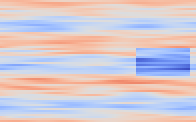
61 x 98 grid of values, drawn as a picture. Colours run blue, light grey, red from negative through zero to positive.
Stripes: horizontal, repeating 3 times. Average level on the scale: 50%. Ninth with the lowest average: middle right. Odd patch: lower, in the middle right.
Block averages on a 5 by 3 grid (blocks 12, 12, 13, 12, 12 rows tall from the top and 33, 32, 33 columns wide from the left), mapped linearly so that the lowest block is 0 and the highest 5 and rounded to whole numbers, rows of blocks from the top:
444 | 444 | 330 | 555 | 333
